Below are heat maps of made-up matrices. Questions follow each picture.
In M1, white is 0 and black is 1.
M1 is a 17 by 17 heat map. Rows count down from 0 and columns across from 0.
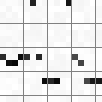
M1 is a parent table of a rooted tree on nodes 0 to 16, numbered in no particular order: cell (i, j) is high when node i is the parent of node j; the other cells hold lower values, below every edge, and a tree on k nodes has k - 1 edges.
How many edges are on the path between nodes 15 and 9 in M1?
2
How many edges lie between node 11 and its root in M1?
4
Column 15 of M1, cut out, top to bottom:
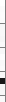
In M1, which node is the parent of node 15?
13
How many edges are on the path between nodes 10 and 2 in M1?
1
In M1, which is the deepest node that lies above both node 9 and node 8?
13
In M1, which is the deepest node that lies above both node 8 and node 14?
13
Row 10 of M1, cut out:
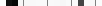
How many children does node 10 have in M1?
3
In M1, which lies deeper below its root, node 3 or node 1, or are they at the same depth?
node 3
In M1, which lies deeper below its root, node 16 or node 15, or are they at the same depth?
the same depth
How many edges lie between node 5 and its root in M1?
4
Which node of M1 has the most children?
13
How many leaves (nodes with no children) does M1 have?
13
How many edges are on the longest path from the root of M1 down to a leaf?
4
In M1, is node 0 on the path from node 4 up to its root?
no
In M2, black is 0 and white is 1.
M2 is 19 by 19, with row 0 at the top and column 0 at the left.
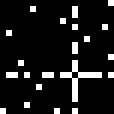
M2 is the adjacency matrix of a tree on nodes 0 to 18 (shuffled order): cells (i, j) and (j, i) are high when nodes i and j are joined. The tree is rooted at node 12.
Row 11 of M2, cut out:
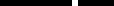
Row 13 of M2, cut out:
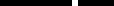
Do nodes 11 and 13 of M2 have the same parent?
yes
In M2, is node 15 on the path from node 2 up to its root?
no
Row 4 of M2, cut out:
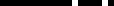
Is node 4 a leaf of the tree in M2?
no
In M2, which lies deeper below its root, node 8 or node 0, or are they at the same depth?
node 0
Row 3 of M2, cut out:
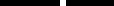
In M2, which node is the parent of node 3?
10
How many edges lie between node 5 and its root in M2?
2
